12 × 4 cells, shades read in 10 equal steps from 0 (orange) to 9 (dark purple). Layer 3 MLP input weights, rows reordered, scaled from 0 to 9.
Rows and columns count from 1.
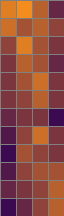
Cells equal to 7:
5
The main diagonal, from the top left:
1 4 4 7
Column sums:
74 50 46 68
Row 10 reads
8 5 4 4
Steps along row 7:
down same up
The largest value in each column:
9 7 6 9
